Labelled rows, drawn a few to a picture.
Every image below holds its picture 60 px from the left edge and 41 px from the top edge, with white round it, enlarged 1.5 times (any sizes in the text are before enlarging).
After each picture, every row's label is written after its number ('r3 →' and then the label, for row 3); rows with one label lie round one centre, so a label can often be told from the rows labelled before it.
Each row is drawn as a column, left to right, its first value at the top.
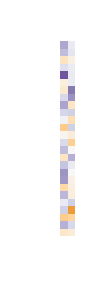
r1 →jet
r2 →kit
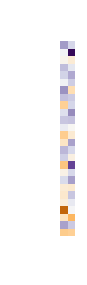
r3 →kit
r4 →jet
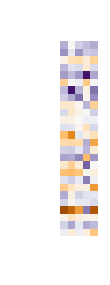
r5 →kit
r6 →kit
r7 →kit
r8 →jet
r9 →kit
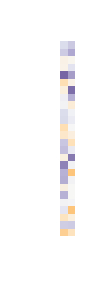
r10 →jet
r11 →kit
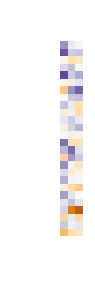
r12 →jet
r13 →kit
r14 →kit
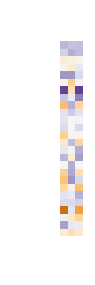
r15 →kit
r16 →jet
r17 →kit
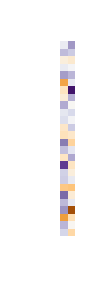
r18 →jet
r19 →kit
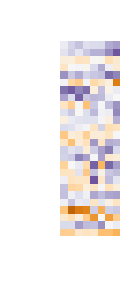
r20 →kit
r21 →kit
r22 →kit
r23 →kit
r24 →jet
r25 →kit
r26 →jet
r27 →jet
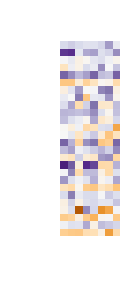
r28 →jet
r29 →jet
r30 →kit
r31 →jet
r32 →jet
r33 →kit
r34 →kit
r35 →jet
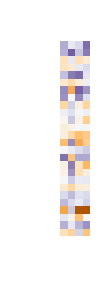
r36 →kit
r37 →jet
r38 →kit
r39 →kit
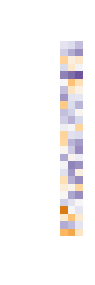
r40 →kit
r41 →jet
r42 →jet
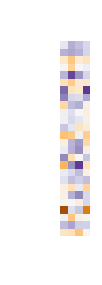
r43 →kit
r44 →jet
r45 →jet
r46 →kit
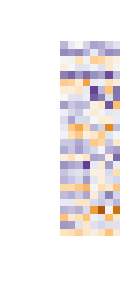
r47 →jet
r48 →jet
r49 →jet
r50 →jet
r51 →kit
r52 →kit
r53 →jet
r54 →kit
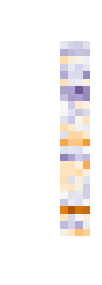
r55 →kit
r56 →kit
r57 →kit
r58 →kit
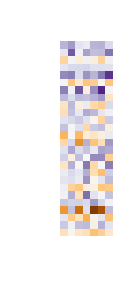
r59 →kit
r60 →jet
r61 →kit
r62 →jet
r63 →kit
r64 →kit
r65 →jet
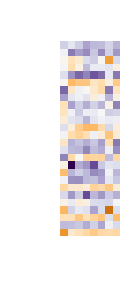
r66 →kit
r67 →jet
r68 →jet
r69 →jet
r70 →jet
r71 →jet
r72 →kit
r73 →jet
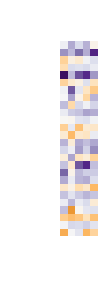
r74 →jet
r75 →kit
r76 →jet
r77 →jet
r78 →jet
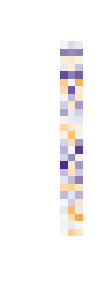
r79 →jet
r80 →kit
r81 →jet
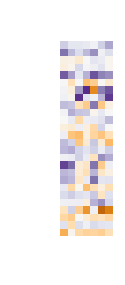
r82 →jet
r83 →jet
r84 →kit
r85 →kit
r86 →jet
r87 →kit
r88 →kit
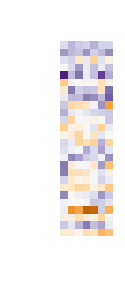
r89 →jet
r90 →kit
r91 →kit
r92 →kit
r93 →kit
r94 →jet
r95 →kit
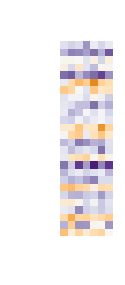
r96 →jet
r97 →jet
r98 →jet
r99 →jet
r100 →jet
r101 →jet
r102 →jet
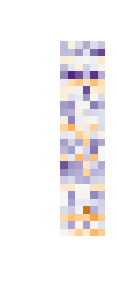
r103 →jet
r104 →jet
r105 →jet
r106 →kit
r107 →jet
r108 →jet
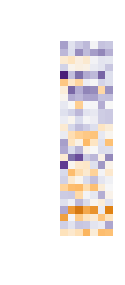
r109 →jet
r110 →kit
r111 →kit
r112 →kit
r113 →kit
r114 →jet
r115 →kit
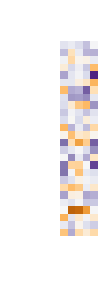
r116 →jet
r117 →kit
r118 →kit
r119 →kit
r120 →jet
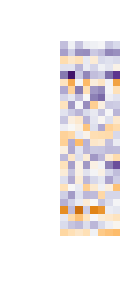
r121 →kit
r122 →jet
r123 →kit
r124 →jet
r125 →kit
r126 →kit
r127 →jet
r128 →jet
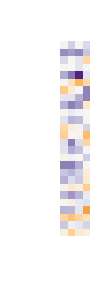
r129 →jet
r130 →jet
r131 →jet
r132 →kit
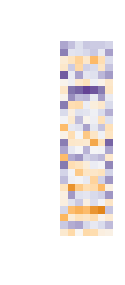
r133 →jet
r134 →kit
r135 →kit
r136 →kit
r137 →kit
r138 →kit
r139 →jet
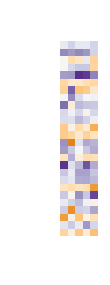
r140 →jet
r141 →kit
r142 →jet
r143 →jet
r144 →jet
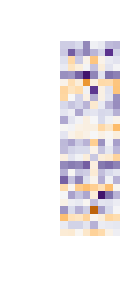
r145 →jet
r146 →jet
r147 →jet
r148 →jet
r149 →kit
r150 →jet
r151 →jet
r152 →jet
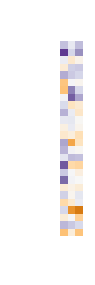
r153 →jet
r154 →kit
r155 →kit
